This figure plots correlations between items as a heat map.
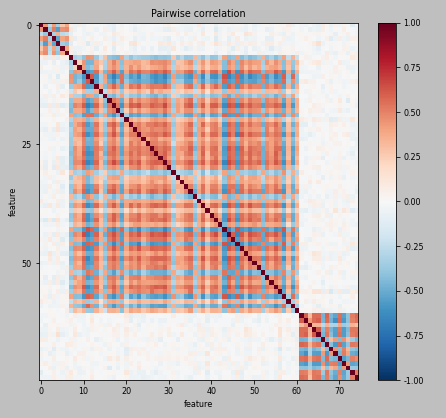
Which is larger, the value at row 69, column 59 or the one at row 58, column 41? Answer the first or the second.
the second
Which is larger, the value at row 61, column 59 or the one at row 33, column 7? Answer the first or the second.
the first
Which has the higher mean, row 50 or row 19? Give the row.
50
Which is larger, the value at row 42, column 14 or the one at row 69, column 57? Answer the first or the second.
the first
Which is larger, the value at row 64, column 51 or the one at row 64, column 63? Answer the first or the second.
the second
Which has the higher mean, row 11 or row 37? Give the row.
37
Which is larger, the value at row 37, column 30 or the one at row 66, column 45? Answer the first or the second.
the first
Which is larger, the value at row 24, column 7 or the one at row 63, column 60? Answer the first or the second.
the second
